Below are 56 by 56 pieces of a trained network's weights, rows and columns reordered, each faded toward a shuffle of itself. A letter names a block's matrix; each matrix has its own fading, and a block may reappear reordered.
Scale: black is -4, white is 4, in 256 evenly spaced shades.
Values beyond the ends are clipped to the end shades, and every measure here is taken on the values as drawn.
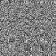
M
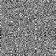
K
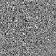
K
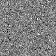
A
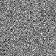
M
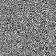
K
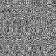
M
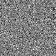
A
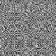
M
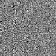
K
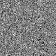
A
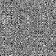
K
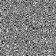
K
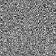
K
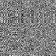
M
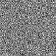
M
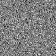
A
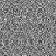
M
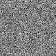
M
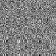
M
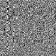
K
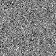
A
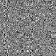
K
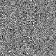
K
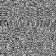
M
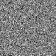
A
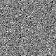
A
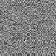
M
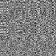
M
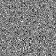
A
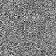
M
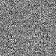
K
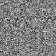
M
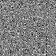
A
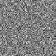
M
